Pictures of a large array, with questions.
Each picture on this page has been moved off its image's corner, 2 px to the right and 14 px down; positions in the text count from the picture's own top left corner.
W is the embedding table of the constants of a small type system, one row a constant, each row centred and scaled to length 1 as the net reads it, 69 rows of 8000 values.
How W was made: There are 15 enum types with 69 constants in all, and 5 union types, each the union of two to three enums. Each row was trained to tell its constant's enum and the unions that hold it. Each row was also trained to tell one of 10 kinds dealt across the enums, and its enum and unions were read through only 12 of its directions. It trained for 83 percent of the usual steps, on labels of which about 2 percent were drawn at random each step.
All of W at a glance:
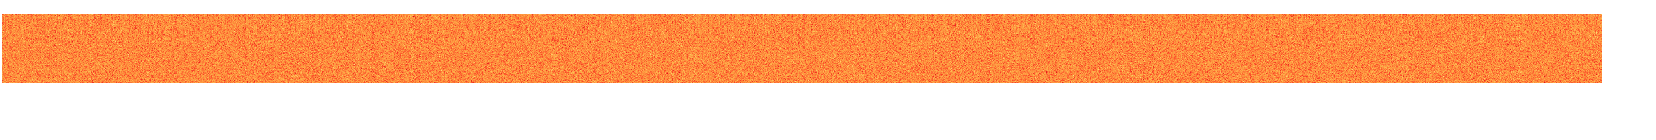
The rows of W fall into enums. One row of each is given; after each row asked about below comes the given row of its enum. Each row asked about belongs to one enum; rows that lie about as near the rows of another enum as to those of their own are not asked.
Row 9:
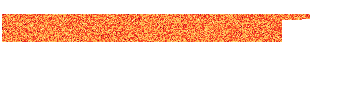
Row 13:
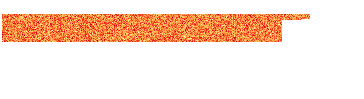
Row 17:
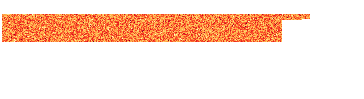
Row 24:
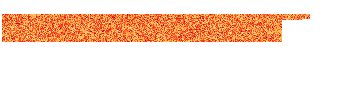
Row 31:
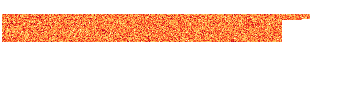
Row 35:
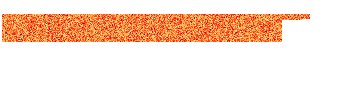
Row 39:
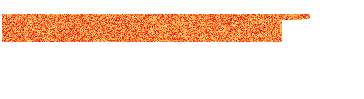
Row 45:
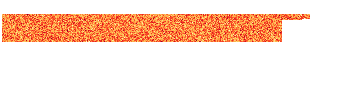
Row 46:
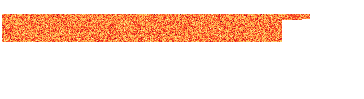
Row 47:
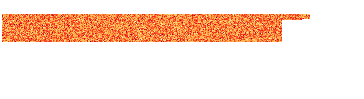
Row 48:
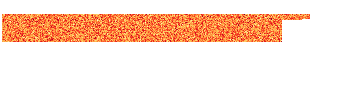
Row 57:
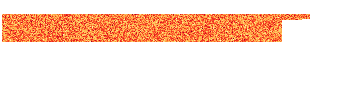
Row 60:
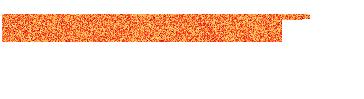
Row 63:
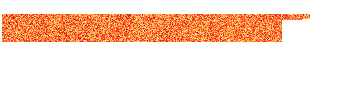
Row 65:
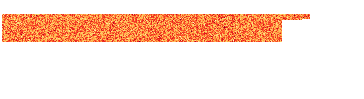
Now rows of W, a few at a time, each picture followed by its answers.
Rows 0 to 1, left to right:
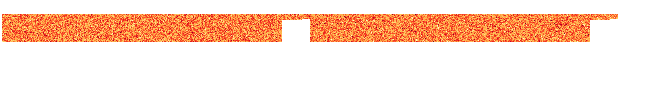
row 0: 57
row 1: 17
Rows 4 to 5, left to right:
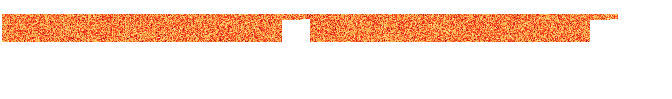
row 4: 48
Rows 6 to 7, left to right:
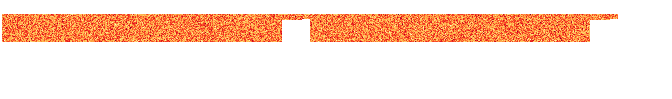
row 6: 60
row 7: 65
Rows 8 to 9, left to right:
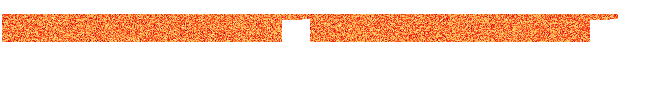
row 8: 65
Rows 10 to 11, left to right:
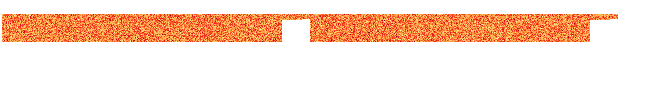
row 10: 60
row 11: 39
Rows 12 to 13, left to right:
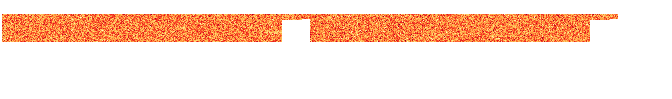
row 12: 24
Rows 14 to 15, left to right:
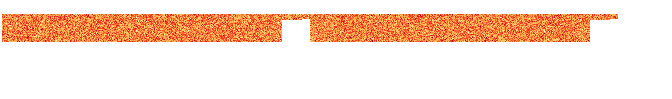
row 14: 57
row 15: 48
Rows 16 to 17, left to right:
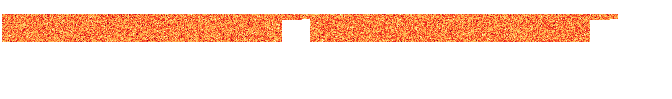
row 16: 48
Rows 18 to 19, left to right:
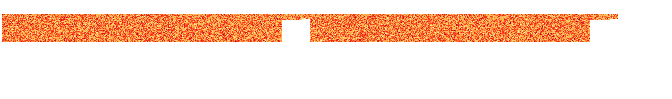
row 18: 17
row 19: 17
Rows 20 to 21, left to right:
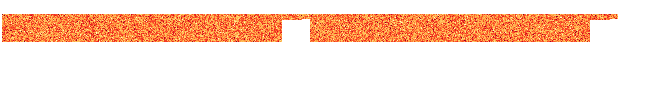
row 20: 46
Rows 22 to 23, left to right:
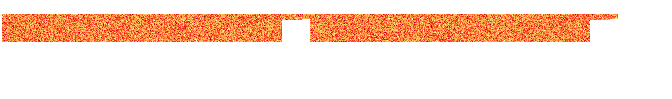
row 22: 63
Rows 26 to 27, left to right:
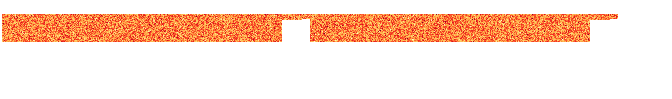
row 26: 9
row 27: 47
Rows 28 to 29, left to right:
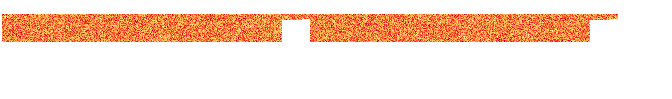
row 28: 57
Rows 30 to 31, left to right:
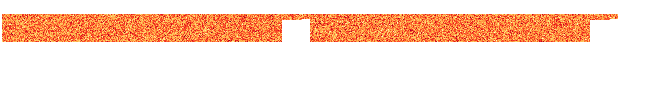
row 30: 46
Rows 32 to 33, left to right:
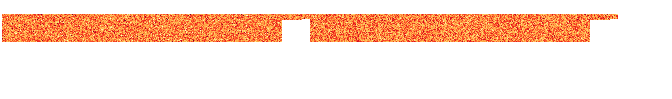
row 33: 57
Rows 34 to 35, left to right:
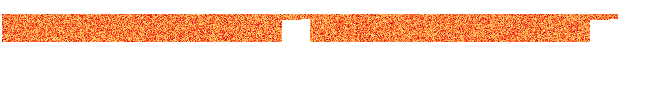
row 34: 65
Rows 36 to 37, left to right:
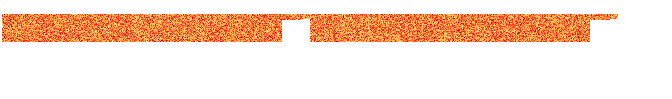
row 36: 63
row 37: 60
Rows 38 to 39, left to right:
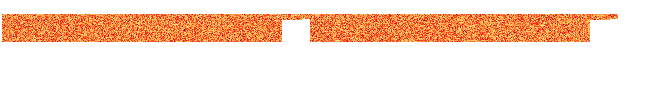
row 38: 17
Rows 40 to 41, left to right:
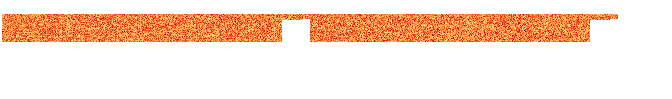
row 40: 48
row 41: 65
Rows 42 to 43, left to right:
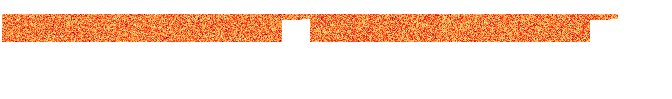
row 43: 63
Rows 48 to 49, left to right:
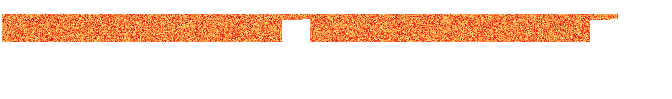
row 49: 63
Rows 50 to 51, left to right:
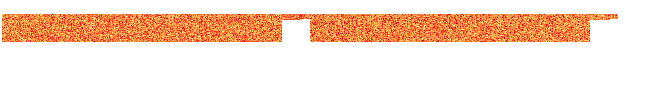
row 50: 45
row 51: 13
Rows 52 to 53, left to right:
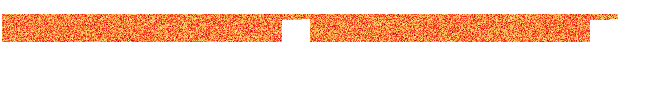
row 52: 39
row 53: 31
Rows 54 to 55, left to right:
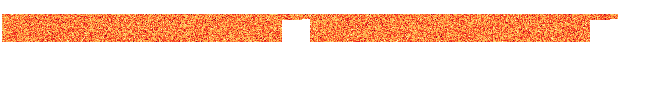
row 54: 35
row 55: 47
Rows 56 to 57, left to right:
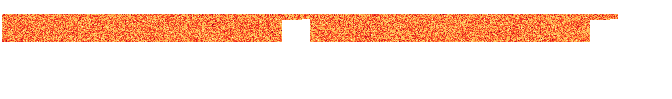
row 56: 39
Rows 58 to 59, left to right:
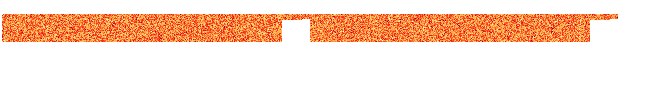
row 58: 65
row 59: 48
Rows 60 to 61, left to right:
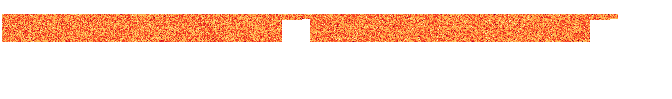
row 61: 63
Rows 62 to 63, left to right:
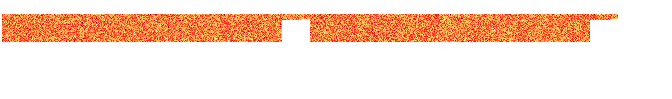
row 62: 17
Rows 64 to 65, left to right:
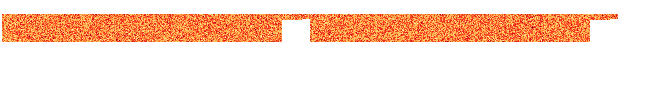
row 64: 57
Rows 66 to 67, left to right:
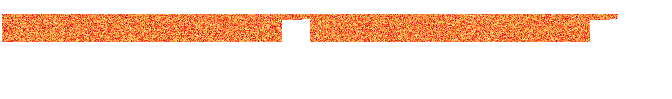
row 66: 46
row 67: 13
